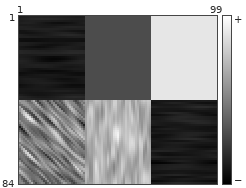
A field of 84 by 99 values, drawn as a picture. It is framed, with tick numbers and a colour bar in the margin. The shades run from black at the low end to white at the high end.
The table splits into 2 rows of 3 panels. Panel 1,1: very low, streaked across, faint in contrast. Panel 1,2: low, flat. Panel 1,3: very high, flat. Panel 2,1: middling, slanting down to the right, strong in contrast. Panel 2,2: high, streaked downward. Panel 2,3: very low, streaked across, faint in contrast.
